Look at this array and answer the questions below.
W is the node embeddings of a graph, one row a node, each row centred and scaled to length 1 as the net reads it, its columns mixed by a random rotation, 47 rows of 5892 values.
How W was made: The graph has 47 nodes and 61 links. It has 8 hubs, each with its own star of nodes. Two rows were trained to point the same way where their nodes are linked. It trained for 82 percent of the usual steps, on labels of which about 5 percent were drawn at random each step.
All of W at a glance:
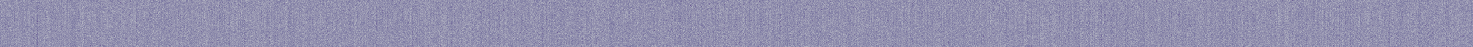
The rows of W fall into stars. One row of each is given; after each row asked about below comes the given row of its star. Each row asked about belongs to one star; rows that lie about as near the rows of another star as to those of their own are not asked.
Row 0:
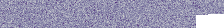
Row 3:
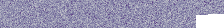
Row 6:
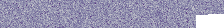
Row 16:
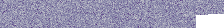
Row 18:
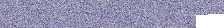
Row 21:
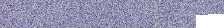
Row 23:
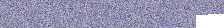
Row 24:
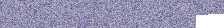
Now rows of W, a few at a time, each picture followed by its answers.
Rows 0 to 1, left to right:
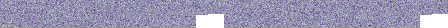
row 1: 0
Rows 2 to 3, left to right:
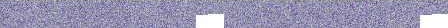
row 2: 21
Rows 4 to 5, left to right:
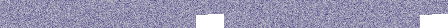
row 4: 0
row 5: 16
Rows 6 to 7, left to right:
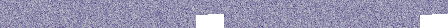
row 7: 23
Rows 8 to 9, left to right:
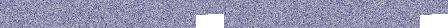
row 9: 24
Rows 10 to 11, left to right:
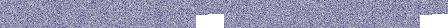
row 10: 6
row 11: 16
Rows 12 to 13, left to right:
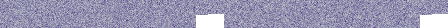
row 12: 16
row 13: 16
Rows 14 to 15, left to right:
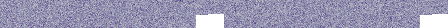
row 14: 21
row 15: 21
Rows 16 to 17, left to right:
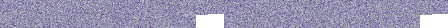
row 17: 24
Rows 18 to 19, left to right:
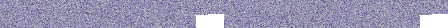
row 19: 24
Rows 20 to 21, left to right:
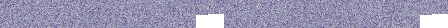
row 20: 24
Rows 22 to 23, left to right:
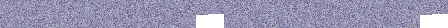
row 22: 23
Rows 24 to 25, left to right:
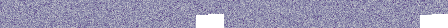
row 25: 3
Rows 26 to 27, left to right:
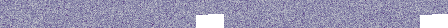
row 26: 21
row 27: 6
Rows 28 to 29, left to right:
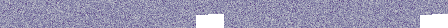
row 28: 0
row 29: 23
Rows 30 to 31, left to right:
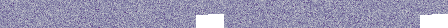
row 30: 21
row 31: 18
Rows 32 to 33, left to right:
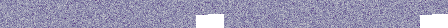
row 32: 3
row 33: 0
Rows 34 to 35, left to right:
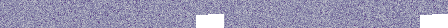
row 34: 23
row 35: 16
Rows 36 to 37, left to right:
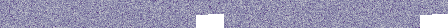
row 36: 24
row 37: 18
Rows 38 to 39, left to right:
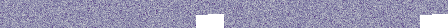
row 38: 3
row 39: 6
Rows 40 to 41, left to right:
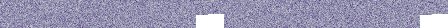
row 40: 24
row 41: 3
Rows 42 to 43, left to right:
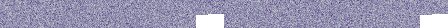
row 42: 21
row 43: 3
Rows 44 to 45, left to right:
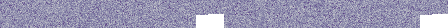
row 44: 24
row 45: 23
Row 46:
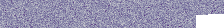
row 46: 23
